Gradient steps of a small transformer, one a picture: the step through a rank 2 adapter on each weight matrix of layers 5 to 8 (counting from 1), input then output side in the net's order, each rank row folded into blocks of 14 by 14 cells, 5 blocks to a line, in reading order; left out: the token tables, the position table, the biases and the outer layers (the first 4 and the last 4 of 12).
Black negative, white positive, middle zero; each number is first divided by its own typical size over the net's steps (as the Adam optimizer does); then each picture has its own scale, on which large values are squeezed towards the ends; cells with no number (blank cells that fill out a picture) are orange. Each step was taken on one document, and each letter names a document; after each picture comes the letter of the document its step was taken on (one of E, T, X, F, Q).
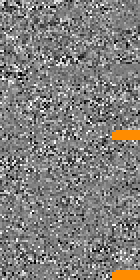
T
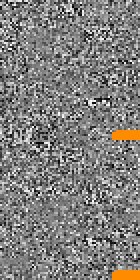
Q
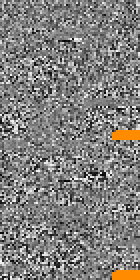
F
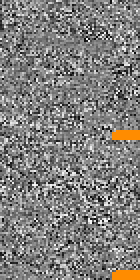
Q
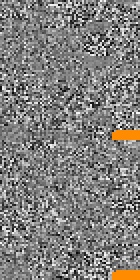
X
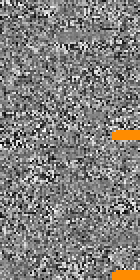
X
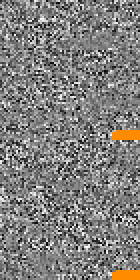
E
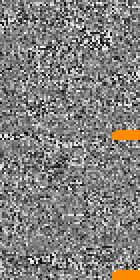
X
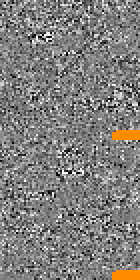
Q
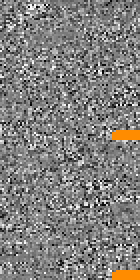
Q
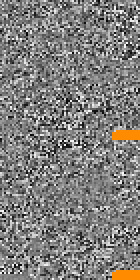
X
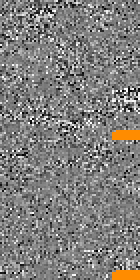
T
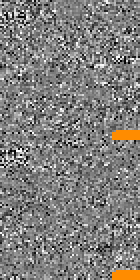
T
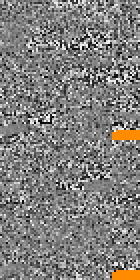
X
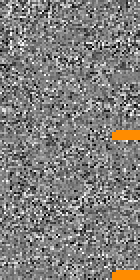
Q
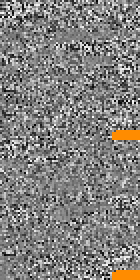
X
